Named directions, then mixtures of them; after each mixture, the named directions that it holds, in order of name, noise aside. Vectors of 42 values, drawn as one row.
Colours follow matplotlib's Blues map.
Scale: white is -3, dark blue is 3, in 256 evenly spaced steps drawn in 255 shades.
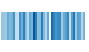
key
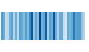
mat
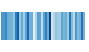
key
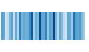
mat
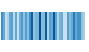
mat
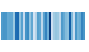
key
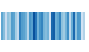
key, mat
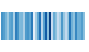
key, mat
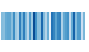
key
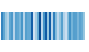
key, mat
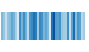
key, mat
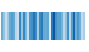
key, mat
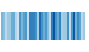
key, mat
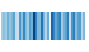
key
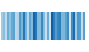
key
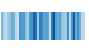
key, mat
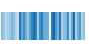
key, mat
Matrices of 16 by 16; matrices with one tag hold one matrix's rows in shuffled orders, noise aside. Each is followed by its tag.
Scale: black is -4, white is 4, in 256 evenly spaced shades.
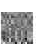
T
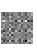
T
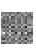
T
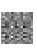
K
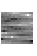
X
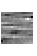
X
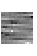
X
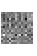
T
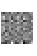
K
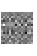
T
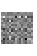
T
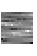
X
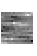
X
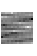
X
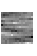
X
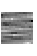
X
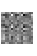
K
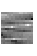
X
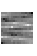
X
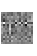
T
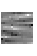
X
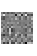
T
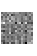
T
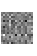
T
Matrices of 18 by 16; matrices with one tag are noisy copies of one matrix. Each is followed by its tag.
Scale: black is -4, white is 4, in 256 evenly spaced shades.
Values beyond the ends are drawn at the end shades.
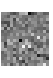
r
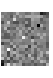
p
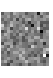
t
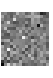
p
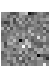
r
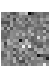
r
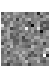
t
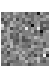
t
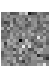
r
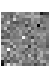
p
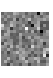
t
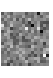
t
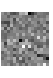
r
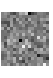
r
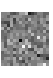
r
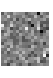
t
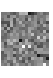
r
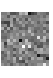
r
